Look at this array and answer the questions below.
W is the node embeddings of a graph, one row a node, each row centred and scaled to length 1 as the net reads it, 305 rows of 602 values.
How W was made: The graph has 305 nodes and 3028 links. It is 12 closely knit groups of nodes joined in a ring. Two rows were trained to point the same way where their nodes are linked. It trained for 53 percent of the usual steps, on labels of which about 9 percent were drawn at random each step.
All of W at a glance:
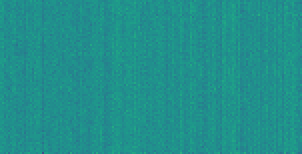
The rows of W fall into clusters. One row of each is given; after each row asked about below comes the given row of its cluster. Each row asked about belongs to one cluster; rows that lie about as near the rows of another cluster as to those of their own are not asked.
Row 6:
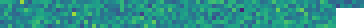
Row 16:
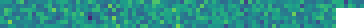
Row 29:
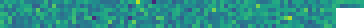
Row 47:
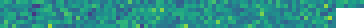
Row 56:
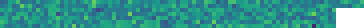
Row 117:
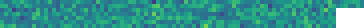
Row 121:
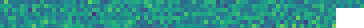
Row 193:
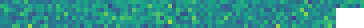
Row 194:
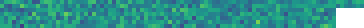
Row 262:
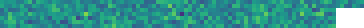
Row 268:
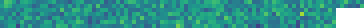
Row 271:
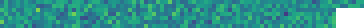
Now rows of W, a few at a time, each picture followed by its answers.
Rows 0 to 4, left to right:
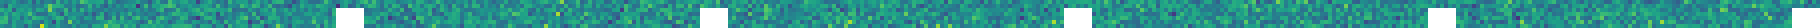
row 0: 56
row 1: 262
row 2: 193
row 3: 271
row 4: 194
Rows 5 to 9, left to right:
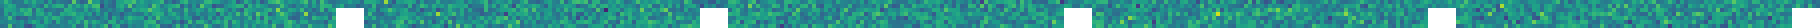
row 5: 6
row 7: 47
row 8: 194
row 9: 262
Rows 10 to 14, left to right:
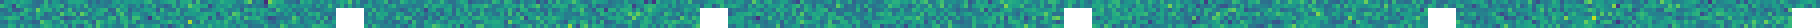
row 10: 268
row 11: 117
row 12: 262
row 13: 47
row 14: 117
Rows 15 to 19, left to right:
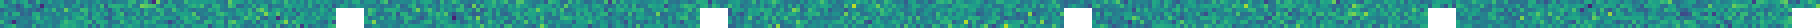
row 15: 117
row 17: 6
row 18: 117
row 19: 117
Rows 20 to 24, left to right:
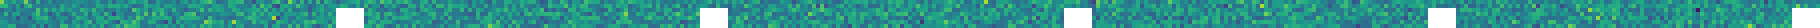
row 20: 117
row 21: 47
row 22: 268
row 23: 268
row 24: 6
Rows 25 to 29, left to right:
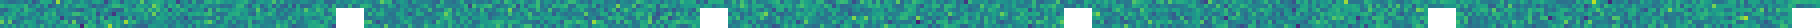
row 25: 121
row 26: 117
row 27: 271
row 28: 29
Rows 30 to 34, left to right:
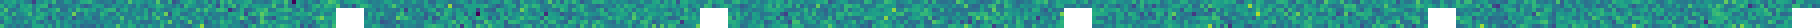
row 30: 29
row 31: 117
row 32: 194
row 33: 16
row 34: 262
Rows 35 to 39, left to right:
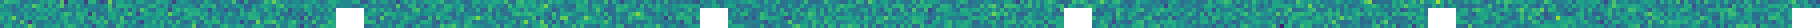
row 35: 194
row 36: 16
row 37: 117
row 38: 268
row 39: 16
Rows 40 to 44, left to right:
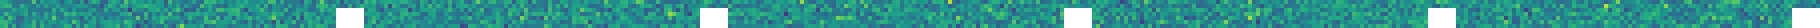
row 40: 121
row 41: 47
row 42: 16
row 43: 29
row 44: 194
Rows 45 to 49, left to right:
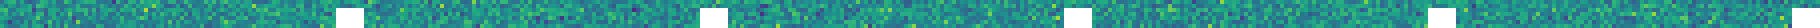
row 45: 29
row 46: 194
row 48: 29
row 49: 47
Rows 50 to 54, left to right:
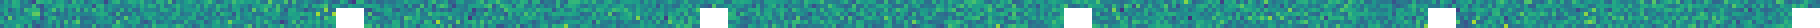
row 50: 271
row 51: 121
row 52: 29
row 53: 121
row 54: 6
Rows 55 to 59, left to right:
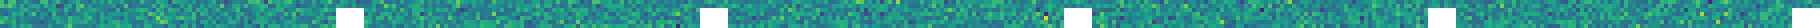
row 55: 262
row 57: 121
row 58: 262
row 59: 121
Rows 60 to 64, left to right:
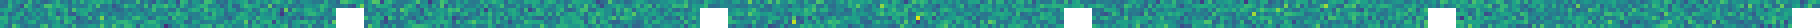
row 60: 56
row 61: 268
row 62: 16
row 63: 121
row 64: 47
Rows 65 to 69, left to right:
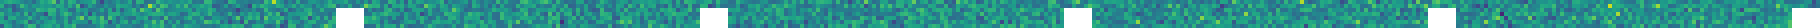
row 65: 194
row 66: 262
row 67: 56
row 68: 117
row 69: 6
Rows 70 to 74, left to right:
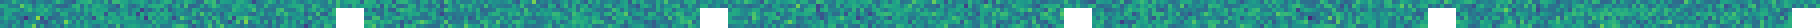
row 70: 193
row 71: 47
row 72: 16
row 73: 194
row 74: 194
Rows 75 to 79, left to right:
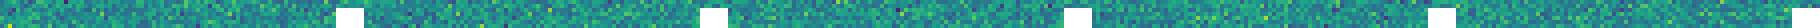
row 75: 271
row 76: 117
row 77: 194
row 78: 193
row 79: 47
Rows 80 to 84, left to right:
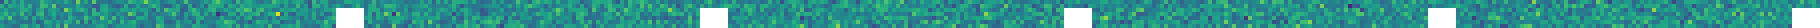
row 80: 29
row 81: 56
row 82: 121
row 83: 268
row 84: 117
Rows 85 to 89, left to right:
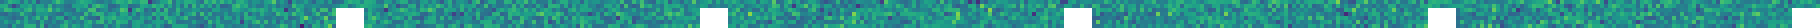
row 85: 193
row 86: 47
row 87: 47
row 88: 193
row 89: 193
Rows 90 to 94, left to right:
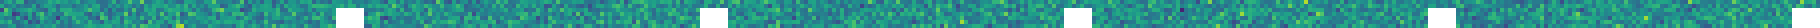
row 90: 16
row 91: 262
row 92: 47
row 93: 47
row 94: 117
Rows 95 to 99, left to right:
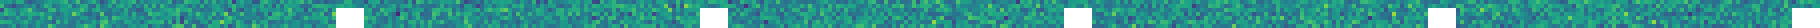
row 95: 16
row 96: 29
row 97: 117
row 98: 6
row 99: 193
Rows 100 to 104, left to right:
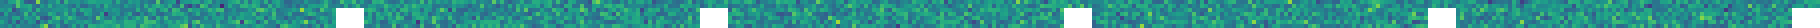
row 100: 56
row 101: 56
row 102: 16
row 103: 262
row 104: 193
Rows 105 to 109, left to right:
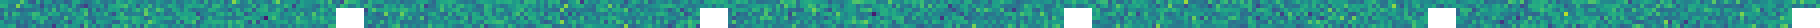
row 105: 117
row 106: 193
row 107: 193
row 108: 29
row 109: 193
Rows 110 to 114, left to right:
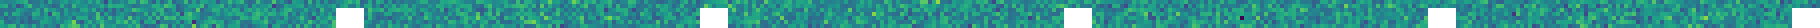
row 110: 117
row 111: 193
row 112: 271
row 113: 194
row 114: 268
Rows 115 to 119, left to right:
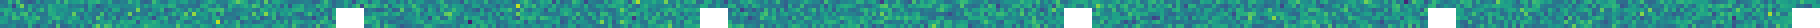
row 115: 56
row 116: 262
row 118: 47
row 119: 29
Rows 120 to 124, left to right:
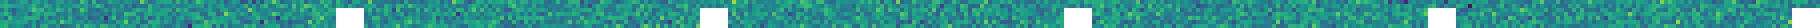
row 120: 47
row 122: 271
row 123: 47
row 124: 268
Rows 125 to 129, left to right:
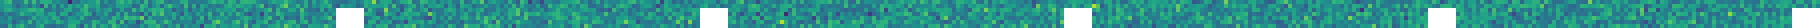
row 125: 6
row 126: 47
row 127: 56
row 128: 271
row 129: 271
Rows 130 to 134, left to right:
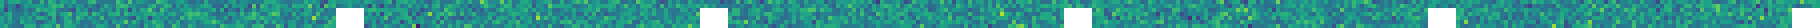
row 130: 194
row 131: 6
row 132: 16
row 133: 47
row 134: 29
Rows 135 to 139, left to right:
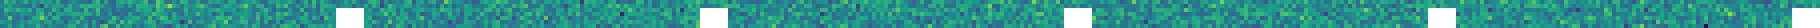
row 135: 6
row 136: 29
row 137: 121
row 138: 16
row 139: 271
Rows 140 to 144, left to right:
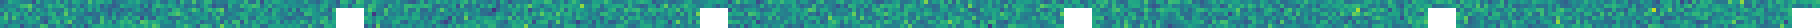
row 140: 56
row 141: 56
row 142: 16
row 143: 29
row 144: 29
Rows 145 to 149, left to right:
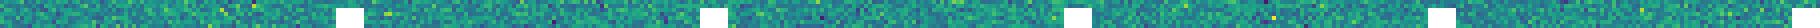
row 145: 16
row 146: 16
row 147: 29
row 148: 6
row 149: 117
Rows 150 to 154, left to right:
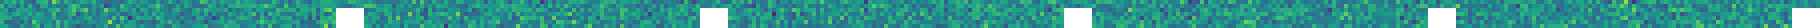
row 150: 29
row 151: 121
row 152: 29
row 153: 194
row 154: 16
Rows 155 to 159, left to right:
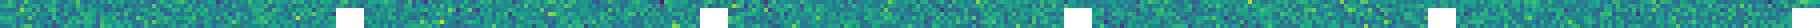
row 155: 262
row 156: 268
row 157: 262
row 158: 16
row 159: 271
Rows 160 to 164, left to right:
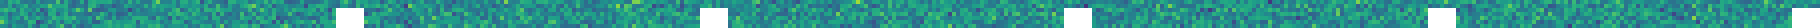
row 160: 56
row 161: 262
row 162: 268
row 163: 121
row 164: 194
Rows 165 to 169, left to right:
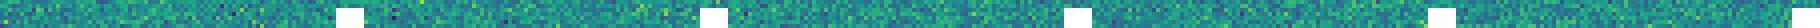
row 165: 193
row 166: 262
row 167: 47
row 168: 117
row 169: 121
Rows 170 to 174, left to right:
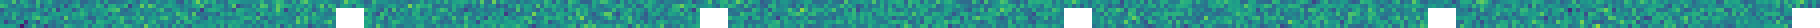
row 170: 117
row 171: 56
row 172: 268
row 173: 6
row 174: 268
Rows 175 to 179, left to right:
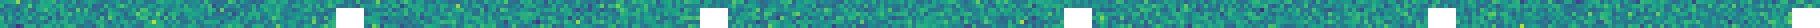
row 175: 194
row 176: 262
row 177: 268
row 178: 262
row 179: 271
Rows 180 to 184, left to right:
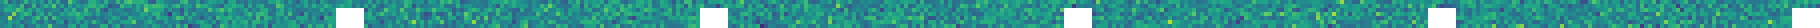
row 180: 6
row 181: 29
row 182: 262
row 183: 268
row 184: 271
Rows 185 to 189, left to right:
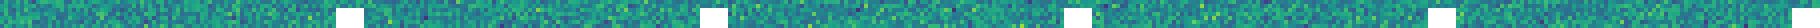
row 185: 271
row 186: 121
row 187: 56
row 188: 194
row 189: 56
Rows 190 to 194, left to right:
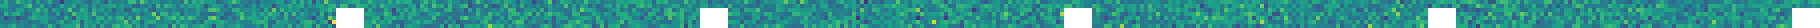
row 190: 117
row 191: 47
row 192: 16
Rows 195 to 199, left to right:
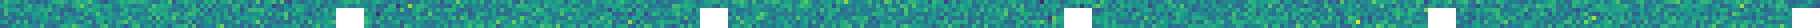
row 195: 193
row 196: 56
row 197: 271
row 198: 262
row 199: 6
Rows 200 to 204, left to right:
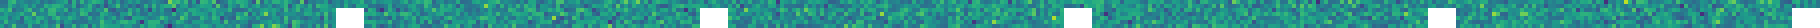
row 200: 56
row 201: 16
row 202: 29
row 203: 47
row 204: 268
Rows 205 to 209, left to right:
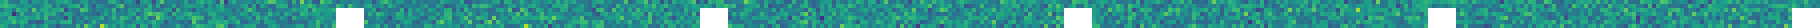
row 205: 47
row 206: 117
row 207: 117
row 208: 29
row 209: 16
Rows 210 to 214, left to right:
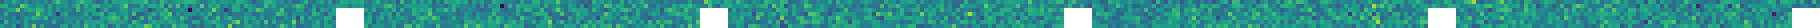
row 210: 193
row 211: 56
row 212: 262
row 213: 117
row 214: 194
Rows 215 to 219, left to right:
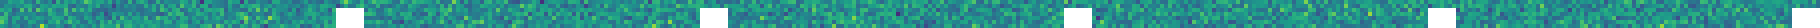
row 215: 56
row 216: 16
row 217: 193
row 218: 268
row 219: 268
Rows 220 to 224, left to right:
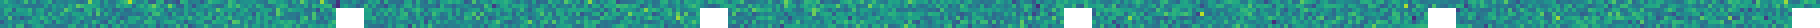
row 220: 6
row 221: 29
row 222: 193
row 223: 6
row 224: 117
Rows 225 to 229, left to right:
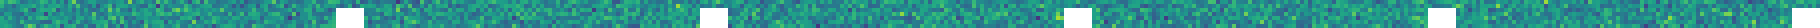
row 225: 194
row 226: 121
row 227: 268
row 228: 29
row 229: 271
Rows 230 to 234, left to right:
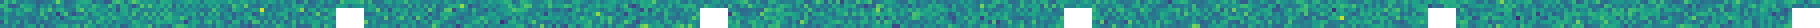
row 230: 193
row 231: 6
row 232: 194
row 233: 29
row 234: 194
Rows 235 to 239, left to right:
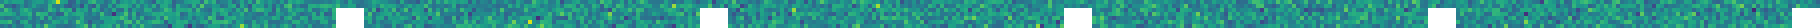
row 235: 16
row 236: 56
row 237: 121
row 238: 262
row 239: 6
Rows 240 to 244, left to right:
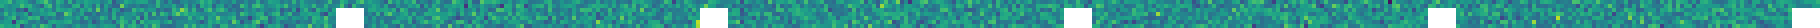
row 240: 47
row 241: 6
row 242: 16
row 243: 47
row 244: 29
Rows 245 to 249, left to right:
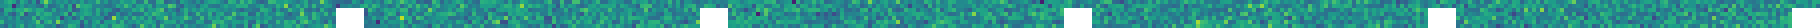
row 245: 6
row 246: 6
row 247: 47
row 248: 56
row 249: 271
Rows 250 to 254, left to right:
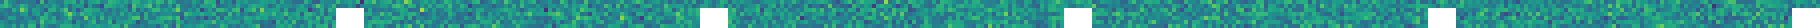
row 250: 121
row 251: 47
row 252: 29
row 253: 16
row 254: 268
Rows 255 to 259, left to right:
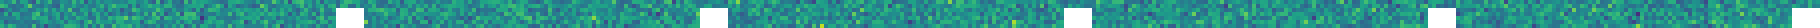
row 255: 117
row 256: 6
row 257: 6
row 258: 268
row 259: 262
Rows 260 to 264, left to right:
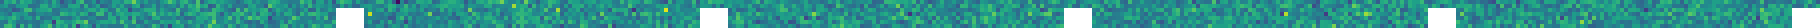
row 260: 268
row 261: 193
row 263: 117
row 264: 121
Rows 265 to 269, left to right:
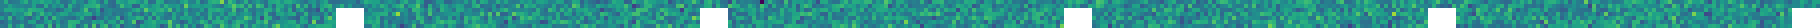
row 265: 6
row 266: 262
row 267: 121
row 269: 56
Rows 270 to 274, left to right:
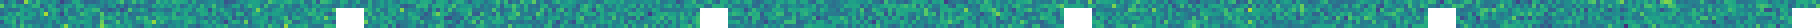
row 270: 262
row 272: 16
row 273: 194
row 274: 268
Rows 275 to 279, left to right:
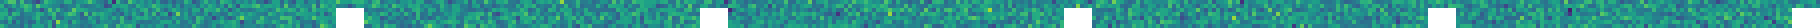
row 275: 29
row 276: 262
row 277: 121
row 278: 268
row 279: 117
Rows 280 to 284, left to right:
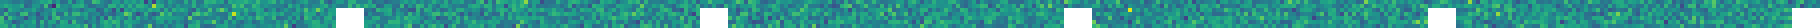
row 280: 121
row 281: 121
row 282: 268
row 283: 117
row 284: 262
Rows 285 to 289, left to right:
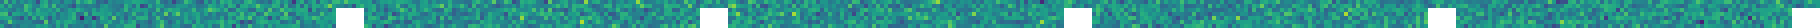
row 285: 29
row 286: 47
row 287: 47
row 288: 56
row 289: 121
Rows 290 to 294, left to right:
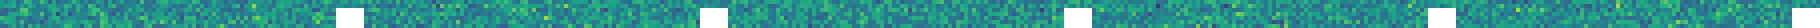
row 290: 262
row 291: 6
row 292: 271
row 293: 193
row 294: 268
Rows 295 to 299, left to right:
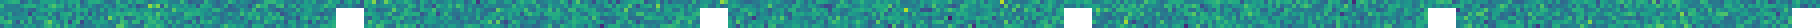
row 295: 194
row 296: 47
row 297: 121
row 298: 193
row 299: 268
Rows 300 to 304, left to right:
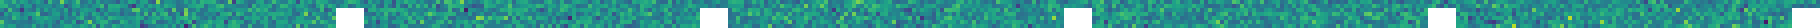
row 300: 117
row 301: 6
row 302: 6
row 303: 47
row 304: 194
